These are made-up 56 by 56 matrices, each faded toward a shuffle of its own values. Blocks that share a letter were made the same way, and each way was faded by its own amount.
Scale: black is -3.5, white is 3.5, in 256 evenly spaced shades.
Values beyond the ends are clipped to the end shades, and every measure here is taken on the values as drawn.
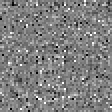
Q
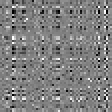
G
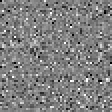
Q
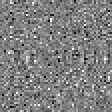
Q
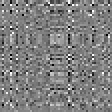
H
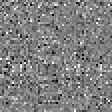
Q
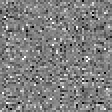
Q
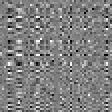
H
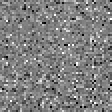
Q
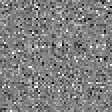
Q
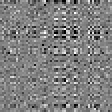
H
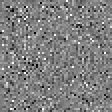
Q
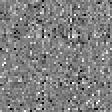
Q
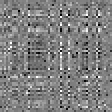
H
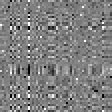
H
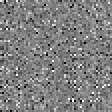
Q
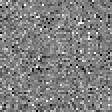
Q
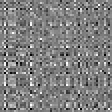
H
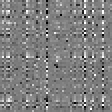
G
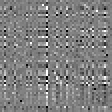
G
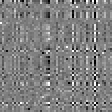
G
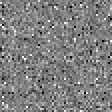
Q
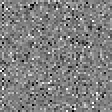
Q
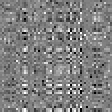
H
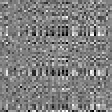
H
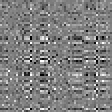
H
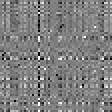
G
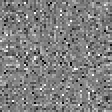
Q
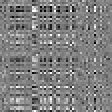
G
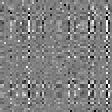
G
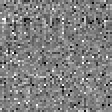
Q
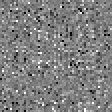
Q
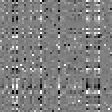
G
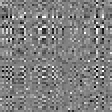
H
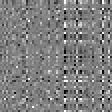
G
